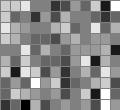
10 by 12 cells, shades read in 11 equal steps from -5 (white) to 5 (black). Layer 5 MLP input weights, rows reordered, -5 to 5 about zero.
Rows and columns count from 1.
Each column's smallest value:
-4 -3 -4 -5 -2 -3 -3 -2 -4 -4 -5 -5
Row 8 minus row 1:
4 2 5 -5 -1 -6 1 2 -1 1 -7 7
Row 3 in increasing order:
-4 -4 -3 -2 -2 -2 -1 0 0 0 1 1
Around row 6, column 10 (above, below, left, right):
-1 1 -4 -2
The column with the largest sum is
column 7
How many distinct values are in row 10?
8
